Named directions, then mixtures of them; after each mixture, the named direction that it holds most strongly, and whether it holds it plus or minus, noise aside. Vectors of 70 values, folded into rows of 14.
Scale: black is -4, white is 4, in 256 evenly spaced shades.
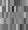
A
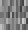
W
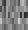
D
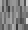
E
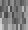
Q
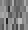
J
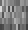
Q, minus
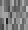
J, plus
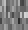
D, minus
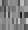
D, plus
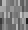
D, minus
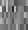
A, plus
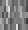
E, minus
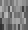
Q, minus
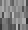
Q, minus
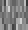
E, minus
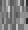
E, minus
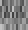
W, plus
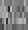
J, plus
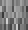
J, minus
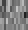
D, plus
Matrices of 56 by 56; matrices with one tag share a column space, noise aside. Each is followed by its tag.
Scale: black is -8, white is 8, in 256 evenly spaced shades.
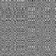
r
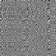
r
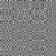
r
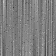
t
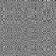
r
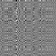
r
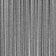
t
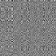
r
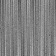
t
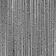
t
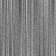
t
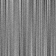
t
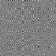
r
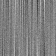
t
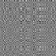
r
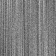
t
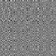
r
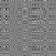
r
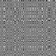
r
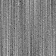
t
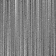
t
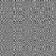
r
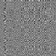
r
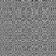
r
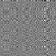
r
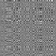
r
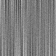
t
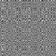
r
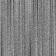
t
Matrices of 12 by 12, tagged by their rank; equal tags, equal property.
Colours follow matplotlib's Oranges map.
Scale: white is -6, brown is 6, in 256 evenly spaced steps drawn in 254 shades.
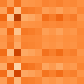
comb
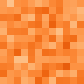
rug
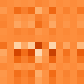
comb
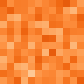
rug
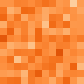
rug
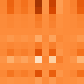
comb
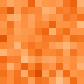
rug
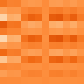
comb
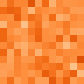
rug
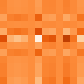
comb
